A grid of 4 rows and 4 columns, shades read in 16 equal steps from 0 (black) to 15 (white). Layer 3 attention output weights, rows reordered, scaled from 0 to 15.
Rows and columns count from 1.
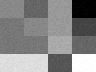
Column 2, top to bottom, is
6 8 7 13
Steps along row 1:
down up down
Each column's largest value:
13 13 10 15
